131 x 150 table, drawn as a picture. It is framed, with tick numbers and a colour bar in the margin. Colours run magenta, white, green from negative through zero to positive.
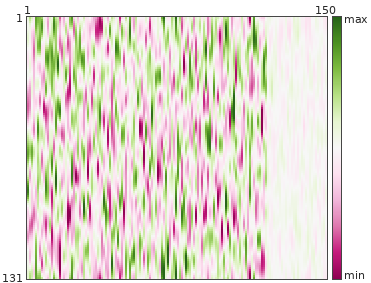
Mirror symmetry: none. Seam: vertical, 80% of the way across, the right part calmer. Slope: none. Grain: streaks running down. Average level on the scale: 50%.
